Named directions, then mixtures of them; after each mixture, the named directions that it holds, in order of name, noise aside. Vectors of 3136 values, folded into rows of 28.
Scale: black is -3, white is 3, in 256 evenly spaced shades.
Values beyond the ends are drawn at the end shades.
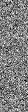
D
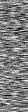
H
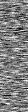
H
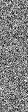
D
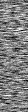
H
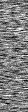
H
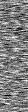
H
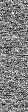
D, H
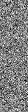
D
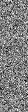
D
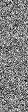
D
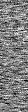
D, H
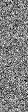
D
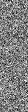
D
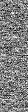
D, H
